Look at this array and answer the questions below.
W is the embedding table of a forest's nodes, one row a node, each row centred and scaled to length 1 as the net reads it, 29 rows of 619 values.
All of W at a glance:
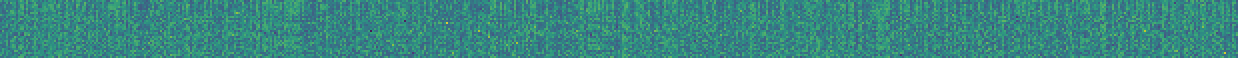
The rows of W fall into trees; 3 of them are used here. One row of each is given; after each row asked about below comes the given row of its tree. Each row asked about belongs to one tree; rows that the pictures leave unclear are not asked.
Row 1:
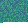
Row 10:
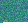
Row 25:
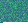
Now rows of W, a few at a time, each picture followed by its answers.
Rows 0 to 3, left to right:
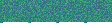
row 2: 1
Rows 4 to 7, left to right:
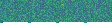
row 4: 1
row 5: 1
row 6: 1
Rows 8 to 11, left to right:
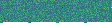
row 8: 10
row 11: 25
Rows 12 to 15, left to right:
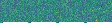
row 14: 1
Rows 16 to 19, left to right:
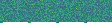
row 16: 10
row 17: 10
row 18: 25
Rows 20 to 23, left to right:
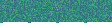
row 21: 25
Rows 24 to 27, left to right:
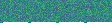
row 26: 10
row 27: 25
